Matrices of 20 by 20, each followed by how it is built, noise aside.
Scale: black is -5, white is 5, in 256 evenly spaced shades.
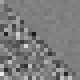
lower triangular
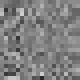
low rank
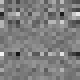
low rank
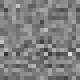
low rank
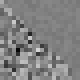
lower triangular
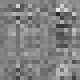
low rank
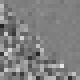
lower triangular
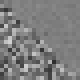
lower triangular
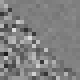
lower triangular
